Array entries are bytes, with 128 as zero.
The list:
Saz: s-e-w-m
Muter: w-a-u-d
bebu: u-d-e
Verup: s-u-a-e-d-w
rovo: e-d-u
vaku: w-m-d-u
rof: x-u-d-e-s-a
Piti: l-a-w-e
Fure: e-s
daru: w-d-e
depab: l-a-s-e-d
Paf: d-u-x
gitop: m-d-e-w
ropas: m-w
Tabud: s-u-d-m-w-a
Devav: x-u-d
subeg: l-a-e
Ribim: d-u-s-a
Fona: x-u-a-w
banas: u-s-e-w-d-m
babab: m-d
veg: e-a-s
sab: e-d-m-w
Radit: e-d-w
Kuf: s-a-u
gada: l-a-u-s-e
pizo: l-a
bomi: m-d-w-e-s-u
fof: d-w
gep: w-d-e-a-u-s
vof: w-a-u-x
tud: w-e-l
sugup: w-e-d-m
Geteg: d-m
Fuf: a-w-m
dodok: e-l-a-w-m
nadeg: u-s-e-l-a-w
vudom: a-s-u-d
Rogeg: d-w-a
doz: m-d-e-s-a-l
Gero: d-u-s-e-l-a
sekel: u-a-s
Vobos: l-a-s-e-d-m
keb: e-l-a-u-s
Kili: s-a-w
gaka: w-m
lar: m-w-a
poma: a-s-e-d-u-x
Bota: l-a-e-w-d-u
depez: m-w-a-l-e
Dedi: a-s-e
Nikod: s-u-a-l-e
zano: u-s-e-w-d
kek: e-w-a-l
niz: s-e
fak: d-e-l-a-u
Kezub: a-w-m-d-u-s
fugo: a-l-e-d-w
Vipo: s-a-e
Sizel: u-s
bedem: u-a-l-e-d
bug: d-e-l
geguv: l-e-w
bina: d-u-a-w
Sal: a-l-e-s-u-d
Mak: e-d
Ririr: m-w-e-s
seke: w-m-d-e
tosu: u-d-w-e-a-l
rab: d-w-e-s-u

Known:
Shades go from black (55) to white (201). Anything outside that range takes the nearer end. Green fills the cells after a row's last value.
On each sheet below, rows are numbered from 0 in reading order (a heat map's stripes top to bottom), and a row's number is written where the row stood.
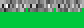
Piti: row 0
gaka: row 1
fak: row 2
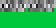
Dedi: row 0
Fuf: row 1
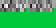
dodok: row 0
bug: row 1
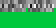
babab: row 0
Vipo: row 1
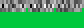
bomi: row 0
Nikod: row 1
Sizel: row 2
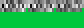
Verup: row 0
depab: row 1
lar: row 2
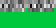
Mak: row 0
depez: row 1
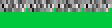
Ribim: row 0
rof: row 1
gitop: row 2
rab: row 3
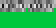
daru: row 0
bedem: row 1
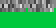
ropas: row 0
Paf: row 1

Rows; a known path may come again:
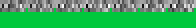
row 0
gaka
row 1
bug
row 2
geguv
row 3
keb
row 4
fof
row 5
Radit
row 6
dodok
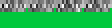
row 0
Vipo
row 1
pizo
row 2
Tabud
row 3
Saz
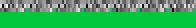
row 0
depab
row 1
rovo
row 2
Muter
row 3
bomi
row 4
sekel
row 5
Kezub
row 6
Fona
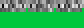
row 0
Ririr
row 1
Geteg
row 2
depez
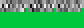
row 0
Bota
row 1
nadeg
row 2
fak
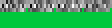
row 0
zano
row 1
Dedi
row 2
kek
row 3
babab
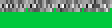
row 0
bedem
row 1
Fure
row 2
subeg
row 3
sab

